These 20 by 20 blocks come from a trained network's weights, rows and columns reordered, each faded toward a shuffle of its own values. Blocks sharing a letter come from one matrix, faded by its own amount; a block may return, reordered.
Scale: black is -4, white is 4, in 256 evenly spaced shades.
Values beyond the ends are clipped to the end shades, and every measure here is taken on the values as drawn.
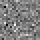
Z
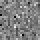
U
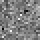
U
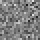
Z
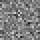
Z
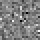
U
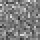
Z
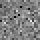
U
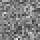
Z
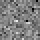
U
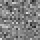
Z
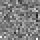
Z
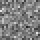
Z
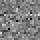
Z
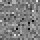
U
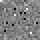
U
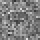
Z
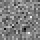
U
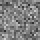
Z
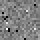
U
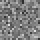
Z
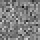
Z
